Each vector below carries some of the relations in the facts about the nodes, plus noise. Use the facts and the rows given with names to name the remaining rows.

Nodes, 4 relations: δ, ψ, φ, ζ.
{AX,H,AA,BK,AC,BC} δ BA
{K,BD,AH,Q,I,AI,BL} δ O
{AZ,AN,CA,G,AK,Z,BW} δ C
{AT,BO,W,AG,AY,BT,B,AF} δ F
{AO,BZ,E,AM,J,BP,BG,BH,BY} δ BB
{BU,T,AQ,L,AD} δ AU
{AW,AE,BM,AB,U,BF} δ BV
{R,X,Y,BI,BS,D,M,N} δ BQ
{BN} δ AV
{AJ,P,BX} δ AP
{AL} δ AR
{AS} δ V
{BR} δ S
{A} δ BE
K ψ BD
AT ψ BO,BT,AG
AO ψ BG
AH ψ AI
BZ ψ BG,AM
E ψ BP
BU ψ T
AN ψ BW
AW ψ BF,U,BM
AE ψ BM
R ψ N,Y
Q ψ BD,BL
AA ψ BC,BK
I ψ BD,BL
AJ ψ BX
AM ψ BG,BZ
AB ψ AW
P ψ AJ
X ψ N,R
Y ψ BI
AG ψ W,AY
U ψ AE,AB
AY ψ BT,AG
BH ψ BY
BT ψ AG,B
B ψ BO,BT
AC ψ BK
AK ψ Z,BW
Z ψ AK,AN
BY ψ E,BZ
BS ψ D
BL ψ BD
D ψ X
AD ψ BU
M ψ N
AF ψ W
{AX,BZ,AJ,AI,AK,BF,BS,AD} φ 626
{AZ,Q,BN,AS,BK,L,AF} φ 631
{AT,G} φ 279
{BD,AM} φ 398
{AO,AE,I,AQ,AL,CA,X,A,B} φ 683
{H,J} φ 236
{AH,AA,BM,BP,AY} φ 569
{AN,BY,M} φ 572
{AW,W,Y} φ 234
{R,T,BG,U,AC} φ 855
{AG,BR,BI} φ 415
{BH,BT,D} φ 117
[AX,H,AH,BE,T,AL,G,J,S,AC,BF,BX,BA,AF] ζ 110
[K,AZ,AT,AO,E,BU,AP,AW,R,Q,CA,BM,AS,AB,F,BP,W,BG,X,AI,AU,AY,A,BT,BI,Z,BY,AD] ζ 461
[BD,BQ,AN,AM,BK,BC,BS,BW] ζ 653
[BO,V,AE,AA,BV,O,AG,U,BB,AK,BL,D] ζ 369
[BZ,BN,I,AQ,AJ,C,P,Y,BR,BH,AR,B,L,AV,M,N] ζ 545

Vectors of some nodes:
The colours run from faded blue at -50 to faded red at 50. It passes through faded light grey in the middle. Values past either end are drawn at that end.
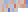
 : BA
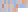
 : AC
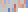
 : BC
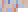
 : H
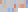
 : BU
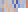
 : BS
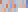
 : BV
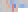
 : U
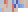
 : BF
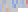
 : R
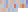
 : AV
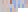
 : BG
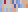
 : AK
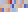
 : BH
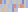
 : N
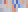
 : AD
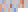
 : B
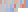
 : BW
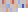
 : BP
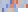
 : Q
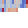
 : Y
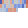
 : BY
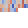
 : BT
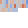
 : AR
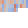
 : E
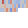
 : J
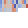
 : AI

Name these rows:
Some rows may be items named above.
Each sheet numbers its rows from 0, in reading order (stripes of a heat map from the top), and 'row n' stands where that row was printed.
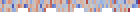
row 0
D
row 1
BT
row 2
BM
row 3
J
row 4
W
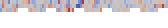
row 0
H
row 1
BQ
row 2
AW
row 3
BR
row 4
T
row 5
BO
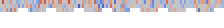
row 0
J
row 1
BK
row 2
BP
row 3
BZ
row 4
X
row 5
BI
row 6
R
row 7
AE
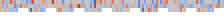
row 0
BB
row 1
CA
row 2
F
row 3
AF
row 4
AB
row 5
G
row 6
U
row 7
BQ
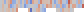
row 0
BR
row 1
I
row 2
AH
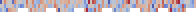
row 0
AN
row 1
AY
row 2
AO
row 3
BD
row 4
AZ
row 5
BT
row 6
AM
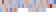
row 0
J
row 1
O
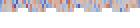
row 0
AI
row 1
AX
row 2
BM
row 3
C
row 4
BC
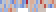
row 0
M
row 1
AA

